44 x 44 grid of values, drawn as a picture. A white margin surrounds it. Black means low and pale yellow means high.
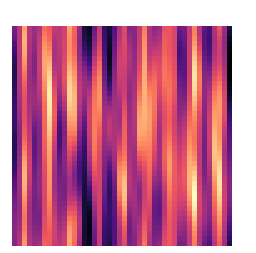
Grain: streaks running down. Calmest part: centre. Slope: none. Stripes: upright, repeating 9 times.
